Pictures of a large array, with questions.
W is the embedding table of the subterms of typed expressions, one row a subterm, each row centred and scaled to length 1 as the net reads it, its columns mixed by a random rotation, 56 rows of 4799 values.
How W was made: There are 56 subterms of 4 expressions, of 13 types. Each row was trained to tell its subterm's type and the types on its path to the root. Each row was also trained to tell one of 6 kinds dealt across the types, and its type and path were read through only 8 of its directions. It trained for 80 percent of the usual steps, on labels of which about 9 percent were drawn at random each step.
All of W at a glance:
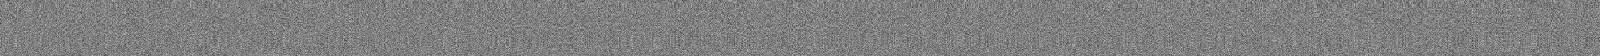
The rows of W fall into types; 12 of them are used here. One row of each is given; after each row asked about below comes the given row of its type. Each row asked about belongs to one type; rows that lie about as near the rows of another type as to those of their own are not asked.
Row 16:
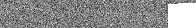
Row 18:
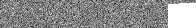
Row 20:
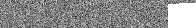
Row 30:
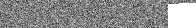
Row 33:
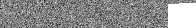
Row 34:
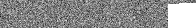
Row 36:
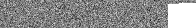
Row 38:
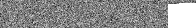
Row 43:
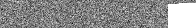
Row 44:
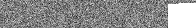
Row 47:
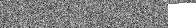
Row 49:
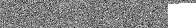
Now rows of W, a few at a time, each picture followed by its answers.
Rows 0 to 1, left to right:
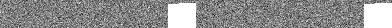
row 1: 30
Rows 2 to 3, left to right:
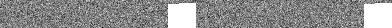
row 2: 34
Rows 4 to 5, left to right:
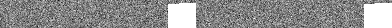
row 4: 44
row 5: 38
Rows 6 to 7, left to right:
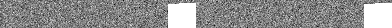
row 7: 38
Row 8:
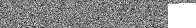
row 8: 36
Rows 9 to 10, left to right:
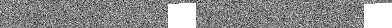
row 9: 16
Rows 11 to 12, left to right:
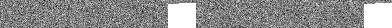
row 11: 47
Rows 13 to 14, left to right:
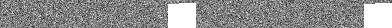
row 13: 18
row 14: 49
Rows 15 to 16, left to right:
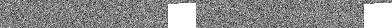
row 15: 16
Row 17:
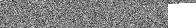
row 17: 44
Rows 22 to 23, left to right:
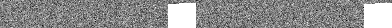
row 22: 38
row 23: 18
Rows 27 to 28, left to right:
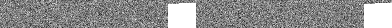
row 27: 20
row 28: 20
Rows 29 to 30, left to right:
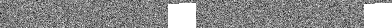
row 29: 34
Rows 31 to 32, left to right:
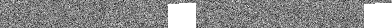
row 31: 16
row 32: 20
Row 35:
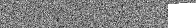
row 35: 43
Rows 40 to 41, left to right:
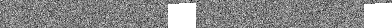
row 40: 44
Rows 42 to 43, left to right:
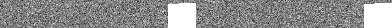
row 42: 36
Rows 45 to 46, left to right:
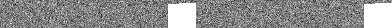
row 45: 44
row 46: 43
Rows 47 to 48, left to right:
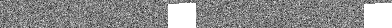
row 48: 43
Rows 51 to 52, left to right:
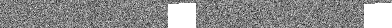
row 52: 36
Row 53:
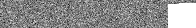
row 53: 38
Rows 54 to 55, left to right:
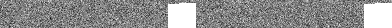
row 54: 36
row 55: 20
